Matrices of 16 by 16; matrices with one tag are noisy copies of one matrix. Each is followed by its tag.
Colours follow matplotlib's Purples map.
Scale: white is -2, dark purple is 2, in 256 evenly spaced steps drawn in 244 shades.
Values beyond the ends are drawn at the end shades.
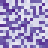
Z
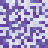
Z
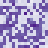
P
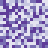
Z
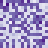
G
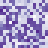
P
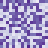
G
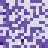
Z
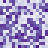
P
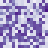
P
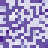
Z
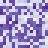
P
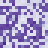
P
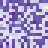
G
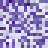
G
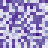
G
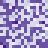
Z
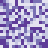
Z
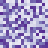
Z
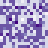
P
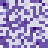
Z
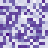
P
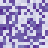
P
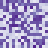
G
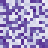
Z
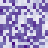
P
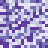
Z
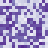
P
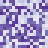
P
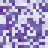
P
